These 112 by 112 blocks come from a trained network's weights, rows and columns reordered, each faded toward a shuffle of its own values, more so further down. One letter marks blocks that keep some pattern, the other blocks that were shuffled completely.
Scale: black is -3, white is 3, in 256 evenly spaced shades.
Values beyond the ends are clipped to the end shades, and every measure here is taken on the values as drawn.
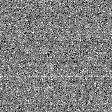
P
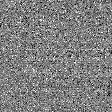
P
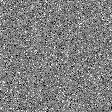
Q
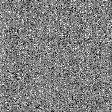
P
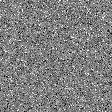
Q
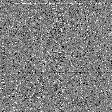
P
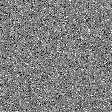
Q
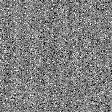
P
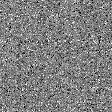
P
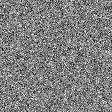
Q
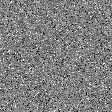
Q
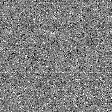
P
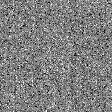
P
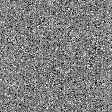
P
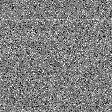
P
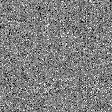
P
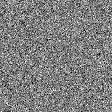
P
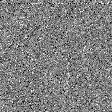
P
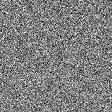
Q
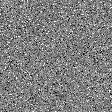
Q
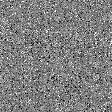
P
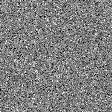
P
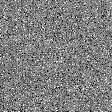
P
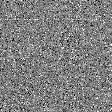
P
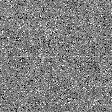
P
